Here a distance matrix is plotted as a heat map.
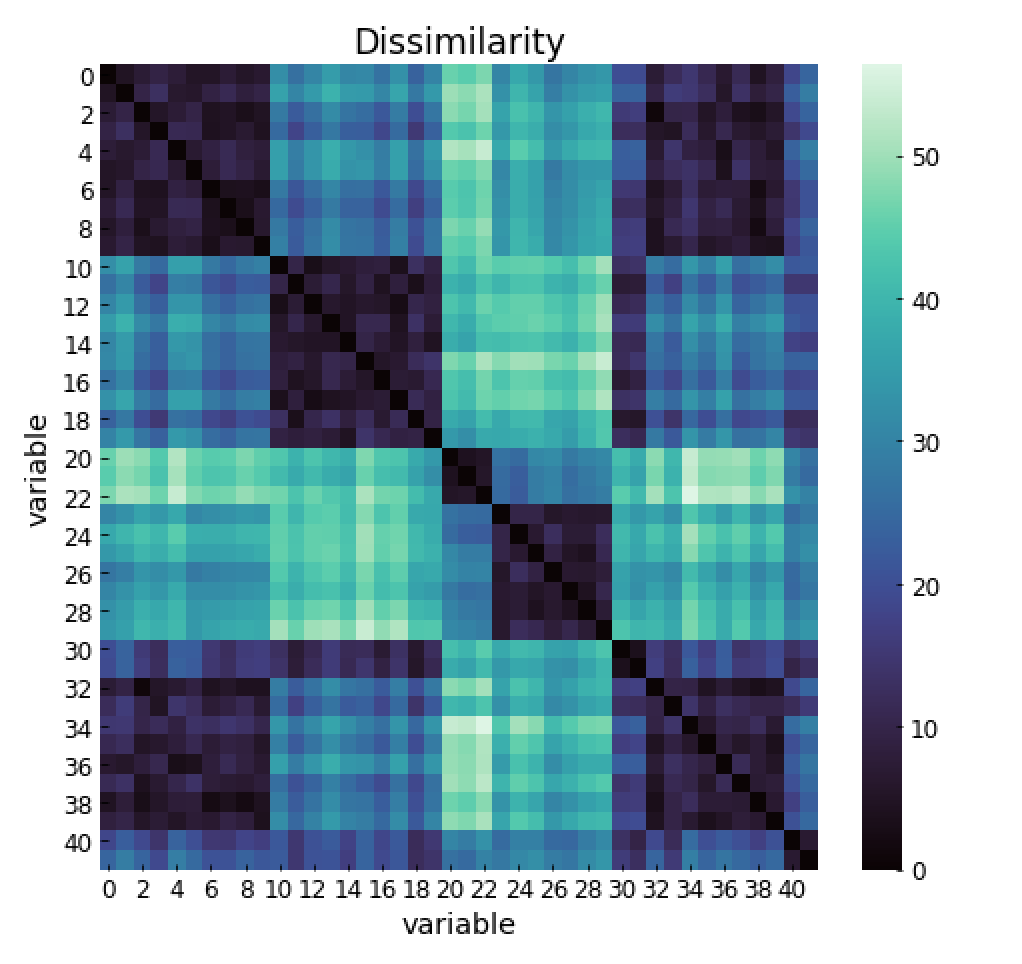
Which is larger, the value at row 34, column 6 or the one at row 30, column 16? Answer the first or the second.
the first
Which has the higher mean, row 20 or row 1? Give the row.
20
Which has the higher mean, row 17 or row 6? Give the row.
17
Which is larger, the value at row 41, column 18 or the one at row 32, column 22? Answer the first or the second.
the second
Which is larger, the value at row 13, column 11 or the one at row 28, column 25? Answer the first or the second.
the first
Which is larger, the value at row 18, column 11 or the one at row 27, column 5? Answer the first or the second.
the second
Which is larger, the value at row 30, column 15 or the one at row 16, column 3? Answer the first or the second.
the second
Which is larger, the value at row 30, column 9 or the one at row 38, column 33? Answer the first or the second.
the first
